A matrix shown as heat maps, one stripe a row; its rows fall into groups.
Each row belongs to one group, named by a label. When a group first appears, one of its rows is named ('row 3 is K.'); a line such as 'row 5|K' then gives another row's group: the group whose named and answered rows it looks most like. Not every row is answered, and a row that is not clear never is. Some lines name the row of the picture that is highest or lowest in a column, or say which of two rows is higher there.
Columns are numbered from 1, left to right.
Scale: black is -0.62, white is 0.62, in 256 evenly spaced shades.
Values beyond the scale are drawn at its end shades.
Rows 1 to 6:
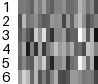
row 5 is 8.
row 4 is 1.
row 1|8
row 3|8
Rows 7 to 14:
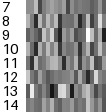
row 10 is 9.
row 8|9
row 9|8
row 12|1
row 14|8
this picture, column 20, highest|11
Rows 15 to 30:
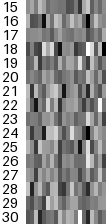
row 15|9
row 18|8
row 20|8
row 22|9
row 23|8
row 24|1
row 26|8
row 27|9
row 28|1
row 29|1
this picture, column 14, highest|30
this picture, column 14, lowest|25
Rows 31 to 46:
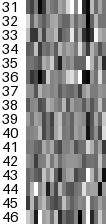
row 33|1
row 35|8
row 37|9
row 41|8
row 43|8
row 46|9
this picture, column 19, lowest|44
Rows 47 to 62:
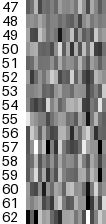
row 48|9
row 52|1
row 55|1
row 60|1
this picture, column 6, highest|54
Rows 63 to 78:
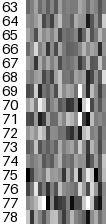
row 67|9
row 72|9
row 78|1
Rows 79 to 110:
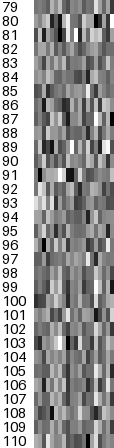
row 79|8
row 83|9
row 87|8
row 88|9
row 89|1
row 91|1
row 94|9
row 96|9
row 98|8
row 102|8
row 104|9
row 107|8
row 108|1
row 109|8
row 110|9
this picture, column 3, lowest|96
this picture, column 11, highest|81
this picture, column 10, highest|89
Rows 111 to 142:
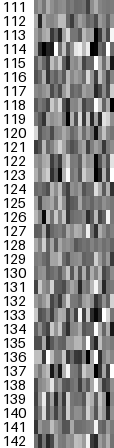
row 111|9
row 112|1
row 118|8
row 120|1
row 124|8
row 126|9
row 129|8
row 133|1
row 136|9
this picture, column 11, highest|114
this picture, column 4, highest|136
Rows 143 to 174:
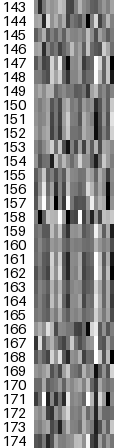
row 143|1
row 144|9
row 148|8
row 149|9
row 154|1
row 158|1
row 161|8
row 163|8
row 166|9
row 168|8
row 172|1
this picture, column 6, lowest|157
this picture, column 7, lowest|173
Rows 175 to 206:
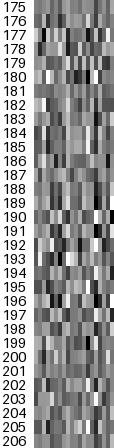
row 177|9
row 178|1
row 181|1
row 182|1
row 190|8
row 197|8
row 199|9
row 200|9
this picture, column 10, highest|193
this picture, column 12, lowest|192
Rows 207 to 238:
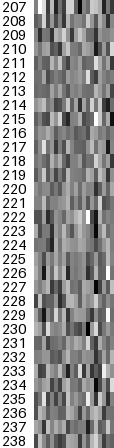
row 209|1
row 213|8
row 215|8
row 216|9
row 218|8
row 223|1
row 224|1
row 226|9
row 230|9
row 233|1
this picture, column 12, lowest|207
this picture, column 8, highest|209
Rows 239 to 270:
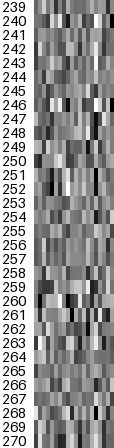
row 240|8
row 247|1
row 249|9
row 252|1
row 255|8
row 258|9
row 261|1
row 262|9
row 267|8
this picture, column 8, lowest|270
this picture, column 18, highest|247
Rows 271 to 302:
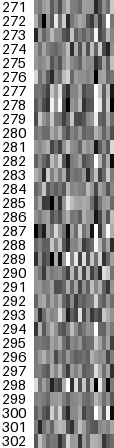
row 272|9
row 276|1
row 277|8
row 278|8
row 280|8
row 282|8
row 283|9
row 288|8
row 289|1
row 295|8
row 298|1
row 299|8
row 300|8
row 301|1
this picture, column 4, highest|283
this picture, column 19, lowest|298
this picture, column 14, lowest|283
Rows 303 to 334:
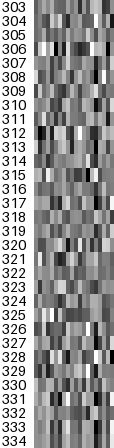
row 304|8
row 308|1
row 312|1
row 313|1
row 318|8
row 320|1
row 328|8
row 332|9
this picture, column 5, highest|325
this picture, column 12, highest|312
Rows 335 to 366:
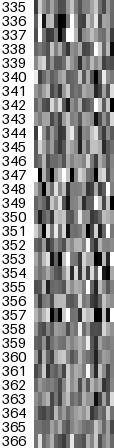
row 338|8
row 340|1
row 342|8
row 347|1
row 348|9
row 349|8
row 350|1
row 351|9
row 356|1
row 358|1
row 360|1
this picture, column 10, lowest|347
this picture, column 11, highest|354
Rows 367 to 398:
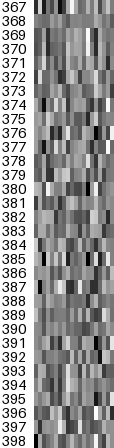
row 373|8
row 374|9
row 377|9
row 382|9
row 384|1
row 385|9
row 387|1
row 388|9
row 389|1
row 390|9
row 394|1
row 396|8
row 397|1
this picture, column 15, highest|382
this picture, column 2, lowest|387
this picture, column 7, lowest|367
